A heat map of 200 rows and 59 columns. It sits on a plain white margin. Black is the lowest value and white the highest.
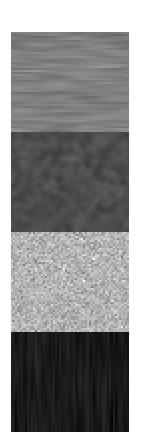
The table splits into 4 rows of 1 panel. Panel 1,1: middling, streaked across, faint in contrast. Panel 2,1: low, blotchy, faint in contrast. Panel 3,1: high, fine-grained. Panel 4,1: very low, streaked downward, faint in contrast.
